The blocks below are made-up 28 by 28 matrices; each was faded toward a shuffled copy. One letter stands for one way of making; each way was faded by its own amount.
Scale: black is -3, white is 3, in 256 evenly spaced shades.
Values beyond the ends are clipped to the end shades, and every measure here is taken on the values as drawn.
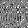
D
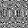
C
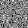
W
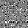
D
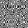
D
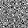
W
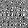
D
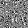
W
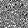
W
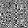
D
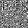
W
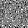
W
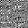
C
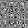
C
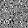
W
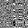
C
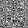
C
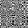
C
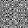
C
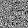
W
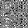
D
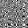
D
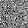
W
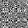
D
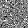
W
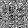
W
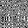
D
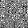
W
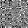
D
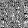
W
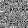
W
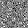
W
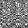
D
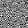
D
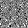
W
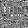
C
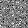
W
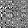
C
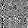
C
